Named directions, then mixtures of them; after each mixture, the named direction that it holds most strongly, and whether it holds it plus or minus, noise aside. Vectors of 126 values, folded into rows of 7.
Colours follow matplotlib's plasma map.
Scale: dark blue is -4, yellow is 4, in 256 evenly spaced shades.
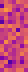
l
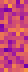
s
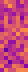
s, plus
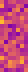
l, minus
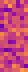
s, plus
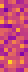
l, minus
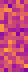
s, minus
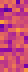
s, plus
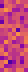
l, plus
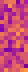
s, plus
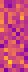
s, minus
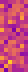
l, minus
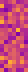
l, minus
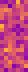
s, minus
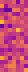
l, minus
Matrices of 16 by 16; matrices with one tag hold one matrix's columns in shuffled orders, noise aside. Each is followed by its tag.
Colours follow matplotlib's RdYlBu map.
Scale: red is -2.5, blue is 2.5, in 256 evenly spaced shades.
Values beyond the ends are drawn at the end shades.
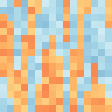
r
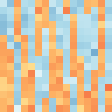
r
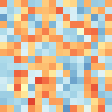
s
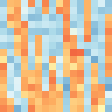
r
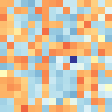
s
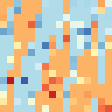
r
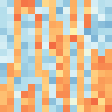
r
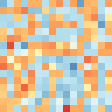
s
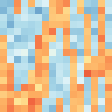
r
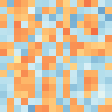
s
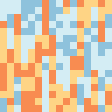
r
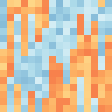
r
